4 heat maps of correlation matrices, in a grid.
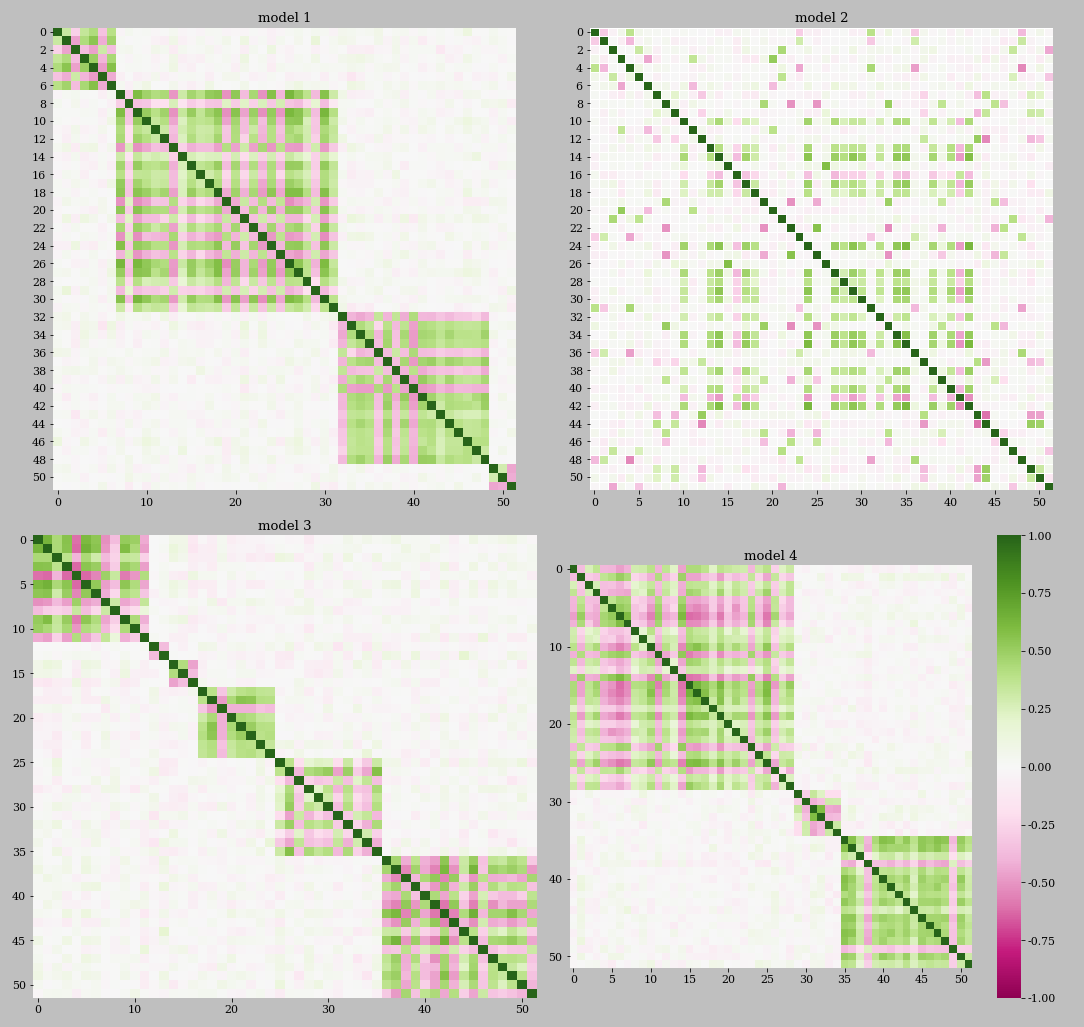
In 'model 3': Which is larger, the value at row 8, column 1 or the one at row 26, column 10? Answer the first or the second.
the second
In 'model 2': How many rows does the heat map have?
52
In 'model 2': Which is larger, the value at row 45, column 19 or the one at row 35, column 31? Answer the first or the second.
the first
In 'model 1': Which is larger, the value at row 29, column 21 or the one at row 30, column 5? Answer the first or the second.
the first
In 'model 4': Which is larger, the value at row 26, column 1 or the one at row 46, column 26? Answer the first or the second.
the first
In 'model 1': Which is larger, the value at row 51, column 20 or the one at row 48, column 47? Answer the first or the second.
the second
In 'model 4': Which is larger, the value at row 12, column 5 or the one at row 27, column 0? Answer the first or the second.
the second
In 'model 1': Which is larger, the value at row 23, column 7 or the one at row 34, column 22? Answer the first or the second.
the second
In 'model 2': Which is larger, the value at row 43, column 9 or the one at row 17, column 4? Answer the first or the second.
the second
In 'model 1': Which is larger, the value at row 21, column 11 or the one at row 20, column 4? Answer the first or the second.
the second
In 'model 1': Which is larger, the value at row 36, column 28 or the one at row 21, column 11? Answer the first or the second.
the first
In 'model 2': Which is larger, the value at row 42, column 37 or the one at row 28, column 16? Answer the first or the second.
the first
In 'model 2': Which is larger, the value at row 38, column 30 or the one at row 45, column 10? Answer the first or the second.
the first
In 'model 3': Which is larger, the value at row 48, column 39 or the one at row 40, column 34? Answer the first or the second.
the first
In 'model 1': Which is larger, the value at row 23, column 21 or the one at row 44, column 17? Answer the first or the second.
the first
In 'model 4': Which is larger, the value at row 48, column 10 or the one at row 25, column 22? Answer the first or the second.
the second
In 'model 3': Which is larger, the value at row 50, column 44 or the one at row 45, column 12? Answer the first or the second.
the first
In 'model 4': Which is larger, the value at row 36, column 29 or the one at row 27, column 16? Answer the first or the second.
the second
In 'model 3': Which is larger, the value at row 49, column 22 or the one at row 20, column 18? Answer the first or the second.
the second
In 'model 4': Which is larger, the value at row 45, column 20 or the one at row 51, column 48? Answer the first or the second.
the second
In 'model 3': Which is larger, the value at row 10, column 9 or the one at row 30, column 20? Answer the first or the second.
the first
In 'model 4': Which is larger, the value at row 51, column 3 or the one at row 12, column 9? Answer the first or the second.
the second
